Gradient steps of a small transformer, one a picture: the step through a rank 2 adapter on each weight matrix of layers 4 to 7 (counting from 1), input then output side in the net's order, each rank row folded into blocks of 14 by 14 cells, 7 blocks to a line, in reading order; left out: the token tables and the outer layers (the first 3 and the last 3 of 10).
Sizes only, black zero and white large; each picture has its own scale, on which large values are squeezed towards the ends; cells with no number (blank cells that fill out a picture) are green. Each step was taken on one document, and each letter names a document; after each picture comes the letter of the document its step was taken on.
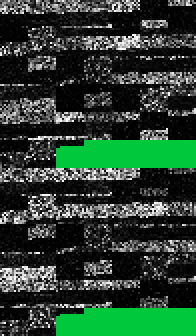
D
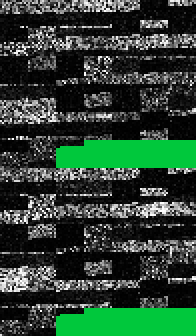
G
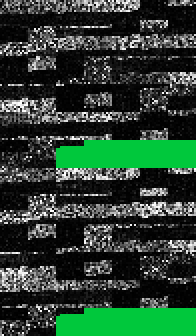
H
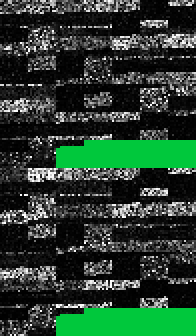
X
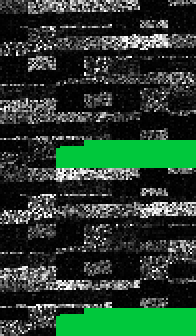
G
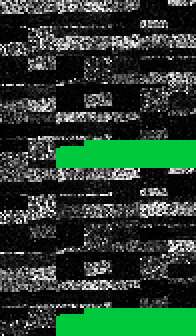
D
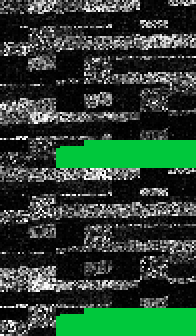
G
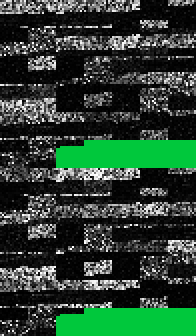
X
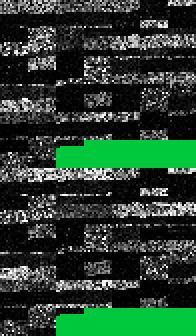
G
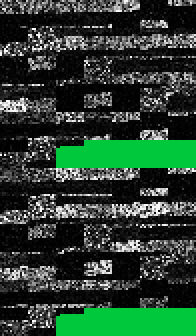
D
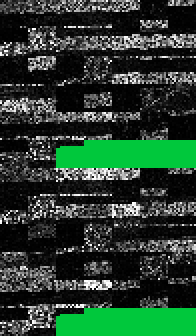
D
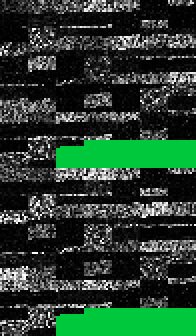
D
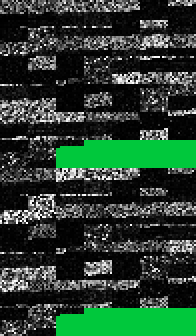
G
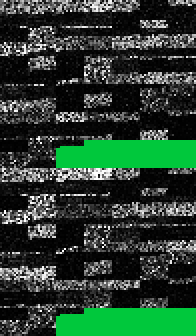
H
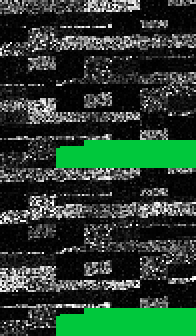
D
